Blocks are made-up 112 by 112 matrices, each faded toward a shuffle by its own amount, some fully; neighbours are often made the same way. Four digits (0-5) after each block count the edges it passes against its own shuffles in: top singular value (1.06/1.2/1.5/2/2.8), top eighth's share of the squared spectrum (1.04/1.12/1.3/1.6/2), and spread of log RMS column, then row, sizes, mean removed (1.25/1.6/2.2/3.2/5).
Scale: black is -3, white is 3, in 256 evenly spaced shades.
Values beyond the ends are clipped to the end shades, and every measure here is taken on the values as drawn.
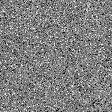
0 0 0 0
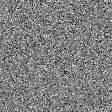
0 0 0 1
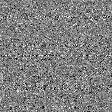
1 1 0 3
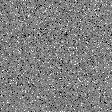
0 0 0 0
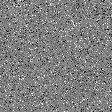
0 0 0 0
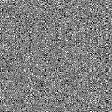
4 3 2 2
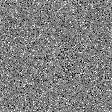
1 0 0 0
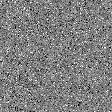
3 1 0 0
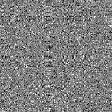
4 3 2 2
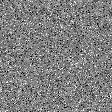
1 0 0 0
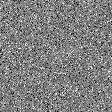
2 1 0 0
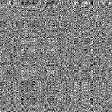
5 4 3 3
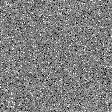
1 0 0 0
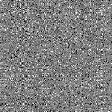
4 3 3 2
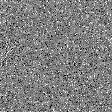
3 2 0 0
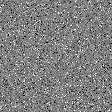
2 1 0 0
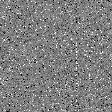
1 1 1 0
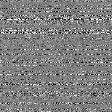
2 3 0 5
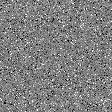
0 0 0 0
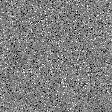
0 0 0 1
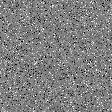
0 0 0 0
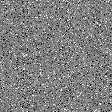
3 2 1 0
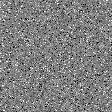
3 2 0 0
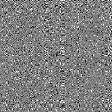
4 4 3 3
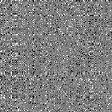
4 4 3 3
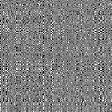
5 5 4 3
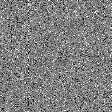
1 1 2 0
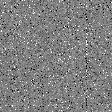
2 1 1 0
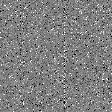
2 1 2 0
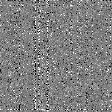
2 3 3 2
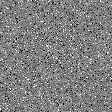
0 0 0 0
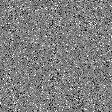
0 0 1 1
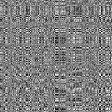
5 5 4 4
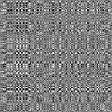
5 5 4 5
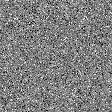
0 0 0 0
